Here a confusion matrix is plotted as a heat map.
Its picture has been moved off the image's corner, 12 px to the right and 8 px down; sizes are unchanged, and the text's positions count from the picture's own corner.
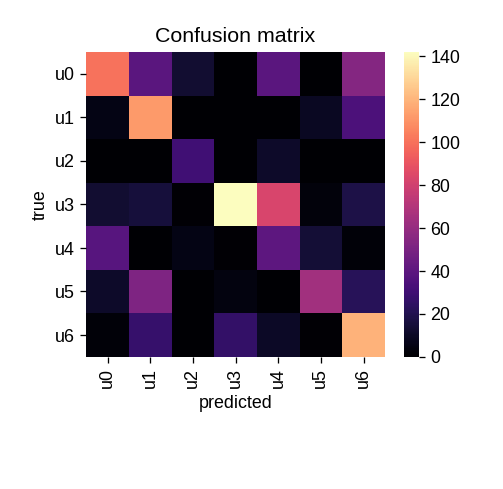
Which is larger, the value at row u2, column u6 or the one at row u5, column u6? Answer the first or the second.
the second
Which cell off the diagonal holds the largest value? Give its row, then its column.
u3, u4
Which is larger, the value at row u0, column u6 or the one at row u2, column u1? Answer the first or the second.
the first
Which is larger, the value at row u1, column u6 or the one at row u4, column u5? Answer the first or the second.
the first
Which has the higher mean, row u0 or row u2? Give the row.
u0
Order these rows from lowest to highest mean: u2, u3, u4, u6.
u2, u4, u6, u3
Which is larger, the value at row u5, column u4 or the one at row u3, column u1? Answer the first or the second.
the second
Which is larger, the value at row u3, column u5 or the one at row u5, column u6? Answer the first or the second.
the second
